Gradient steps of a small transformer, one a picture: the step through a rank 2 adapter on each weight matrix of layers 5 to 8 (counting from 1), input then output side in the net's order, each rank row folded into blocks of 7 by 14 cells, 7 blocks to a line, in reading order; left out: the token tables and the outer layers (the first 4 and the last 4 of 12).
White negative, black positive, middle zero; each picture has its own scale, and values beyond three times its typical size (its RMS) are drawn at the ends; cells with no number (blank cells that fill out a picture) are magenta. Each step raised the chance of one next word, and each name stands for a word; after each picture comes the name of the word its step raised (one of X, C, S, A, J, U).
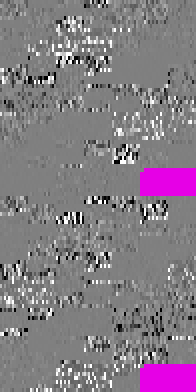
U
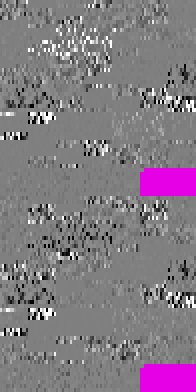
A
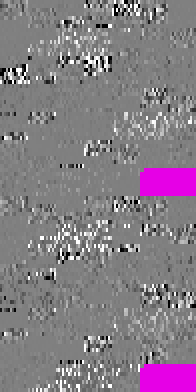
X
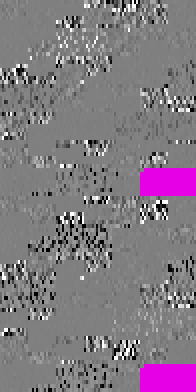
A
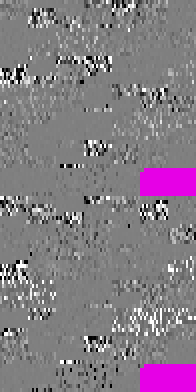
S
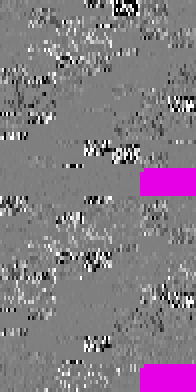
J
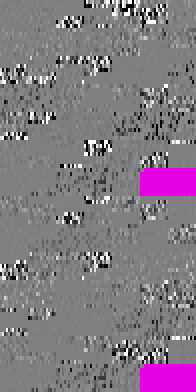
J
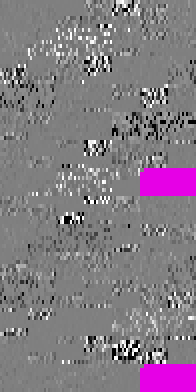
J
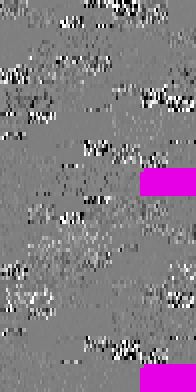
J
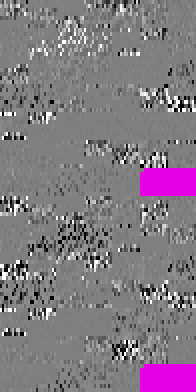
A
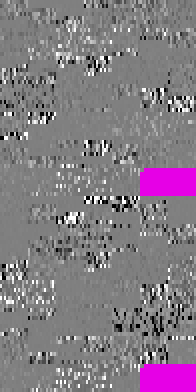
U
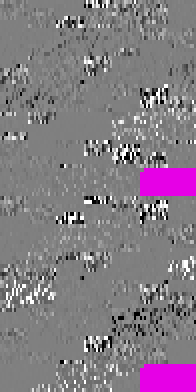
U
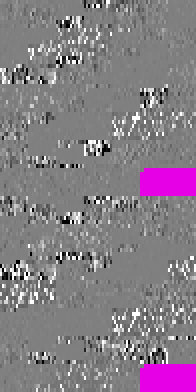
S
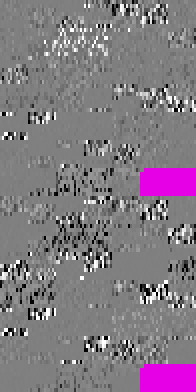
A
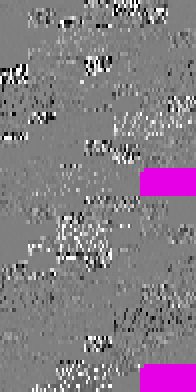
X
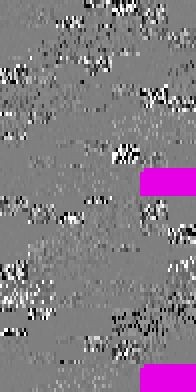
U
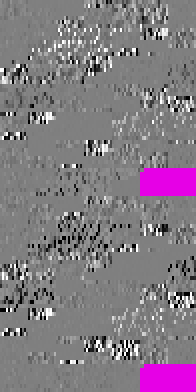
A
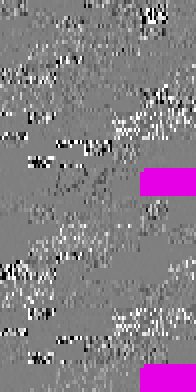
S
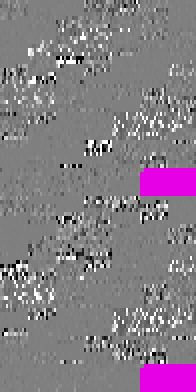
S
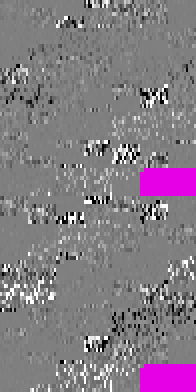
U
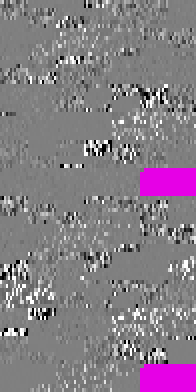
S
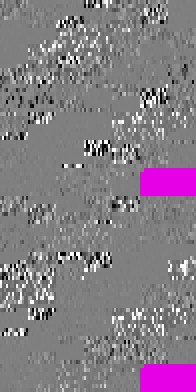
S
